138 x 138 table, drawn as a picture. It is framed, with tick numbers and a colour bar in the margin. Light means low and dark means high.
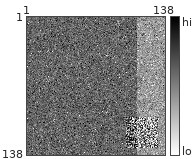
Mirror symmetry: none. Seam: vertical, 80% of the way across, the left part higher. Stripes: none. Roughest part: bottom right. Odd patch: rougher, in the bottom right.
